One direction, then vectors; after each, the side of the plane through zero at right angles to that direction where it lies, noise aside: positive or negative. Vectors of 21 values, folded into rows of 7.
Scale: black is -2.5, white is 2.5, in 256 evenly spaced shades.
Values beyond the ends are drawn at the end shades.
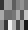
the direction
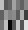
negative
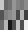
negative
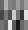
positive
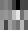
positive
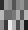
positive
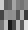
negative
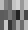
negative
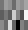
positive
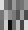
negative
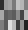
positive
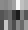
negative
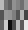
negative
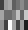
positive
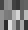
positive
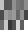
negative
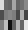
negative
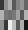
positive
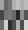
negative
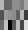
negative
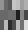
negative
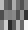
negative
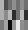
negative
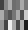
positive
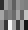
positive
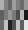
negative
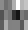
negative
